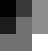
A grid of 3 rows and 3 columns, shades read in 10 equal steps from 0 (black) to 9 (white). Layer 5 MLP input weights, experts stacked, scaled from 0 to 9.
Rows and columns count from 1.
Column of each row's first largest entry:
3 3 3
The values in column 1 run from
0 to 4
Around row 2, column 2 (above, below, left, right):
2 4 1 5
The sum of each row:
7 10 17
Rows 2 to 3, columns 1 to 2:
1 4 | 4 4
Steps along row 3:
same up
